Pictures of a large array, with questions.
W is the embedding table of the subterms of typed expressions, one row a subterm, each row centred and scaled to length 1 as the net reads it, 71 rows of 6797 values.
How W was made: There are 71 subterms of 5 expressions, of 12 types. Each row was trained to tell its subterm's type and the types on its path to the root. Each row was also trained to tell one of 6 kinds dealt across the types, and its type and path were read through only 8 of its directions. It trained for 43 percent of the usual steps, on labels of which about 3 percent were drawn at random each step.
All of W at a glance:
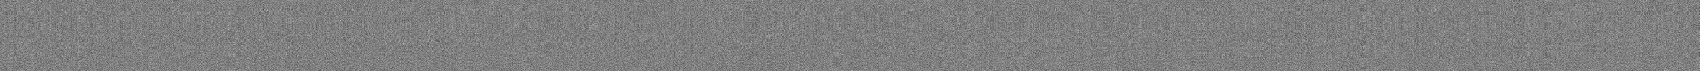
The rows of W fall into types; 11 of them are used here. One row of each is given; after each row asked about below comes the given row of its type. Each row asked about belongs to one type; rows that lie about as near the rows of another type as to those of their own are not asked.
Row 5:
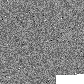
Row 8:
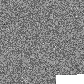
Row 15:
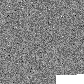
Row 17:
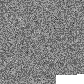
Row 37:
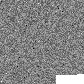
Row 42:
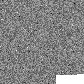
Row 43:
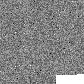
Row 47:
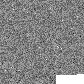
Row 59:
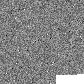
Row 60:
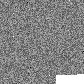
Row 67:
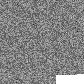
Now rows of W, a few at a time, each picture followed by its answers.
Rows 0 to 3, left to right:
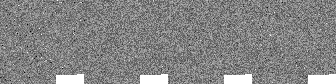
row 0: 47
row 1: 17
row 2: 42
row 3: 60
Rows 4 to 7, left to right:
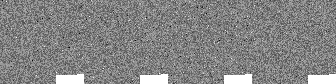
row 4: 59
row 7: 42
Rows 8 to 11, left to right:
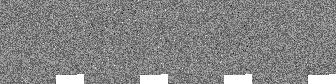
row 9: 43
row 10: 37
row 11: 42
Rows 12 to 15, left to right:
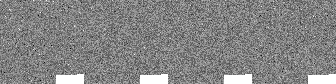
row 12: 60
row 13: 42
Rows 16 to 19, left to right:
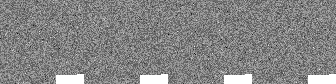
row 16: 67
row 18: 47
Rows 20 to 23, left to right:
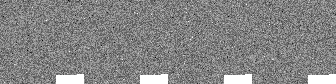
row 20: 17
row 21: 47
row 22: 42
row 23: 8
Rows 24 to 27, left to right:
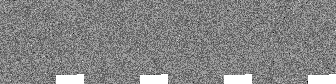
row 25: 37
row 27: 37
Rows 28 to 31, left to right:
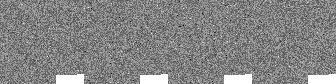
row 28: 8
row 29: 37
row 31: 5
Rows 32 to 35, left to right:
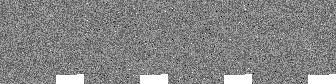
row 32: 17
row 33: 43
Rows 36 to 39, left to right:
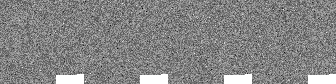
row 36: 60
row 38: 15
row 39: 5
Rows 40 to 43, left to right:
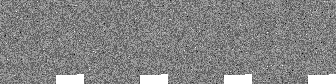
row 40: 67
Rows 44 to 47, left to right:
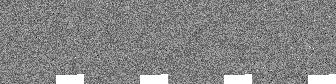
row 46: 17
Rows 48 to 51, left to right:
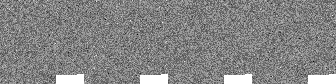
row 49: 8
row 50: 5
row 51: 17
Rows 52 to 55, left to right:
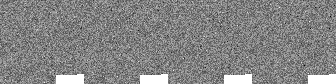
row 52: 37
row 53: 37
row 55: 8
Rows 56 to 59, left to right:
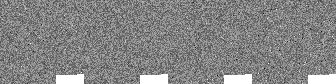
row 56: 42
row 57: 67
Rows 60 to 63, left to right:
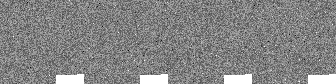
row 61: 43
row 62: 5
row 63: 60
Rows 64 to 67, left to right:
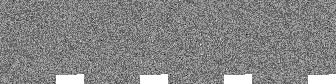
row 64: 5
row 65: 43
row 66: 60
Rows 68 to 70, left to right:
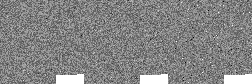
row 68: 8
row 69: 67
